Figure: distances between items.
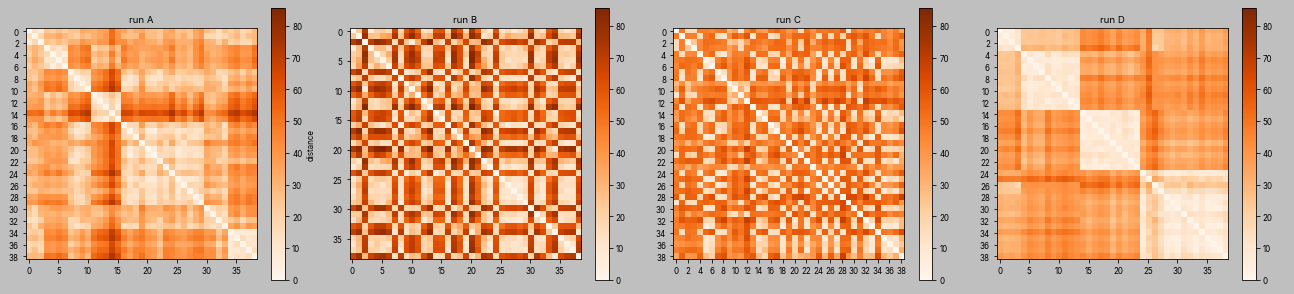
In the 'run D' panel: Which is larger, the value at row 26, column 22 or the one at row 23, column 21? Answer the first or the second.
the first
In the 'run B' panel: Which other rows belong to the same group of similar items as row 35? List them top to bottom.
0, 1, 3, 4, 5, 6, 8, 12, 13, 16, 19, 22, 23, 25, 26, 27, 28, 29, 31, 32, 36, 37
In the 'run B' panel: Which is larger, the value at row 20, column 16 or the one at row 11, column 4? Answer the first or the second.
the first
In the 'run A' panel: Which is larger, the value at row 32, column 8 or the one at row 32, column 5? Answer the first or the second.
the second
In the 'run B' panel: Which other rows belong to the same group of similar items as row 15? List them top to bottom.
2, 7, 9, 10, 11, 14, 17, 18, 20, 21, 24, 30, 33, 34, 38
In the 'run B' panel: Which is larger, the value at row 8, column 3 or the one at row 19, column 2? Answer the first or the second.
the second
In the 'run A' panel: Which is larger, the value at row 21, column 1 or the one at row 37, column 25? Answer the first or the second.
the second
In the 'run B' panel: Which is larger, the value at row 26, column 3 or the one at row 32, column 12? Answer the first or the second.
the first
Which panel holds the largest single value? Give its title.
run B
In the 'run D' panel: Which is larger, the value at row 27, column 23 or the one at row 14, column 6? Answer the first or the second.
the first
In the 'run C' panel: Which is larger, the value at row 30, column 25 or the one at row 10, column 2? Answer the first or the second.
the second
